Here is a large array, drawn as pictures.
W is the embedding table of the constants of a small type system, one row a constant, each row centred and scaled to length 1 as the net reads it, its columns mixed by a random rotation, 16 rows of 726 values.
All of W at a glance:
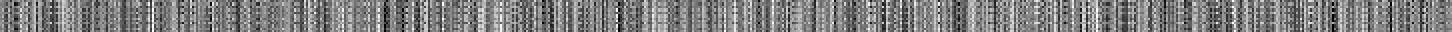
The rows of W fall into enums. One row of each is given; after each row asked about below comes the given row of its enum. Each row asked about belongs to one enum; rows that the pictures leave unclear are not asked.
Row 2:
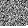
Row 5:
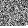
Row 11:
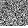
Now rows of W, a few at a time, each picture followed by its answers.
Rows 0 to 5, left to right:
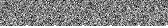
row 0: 11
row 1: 2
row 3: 11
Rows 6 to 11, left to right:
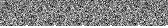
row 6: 11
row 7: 5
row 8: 5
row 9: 2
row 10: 5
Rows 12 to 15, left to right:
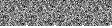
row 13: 5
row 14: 2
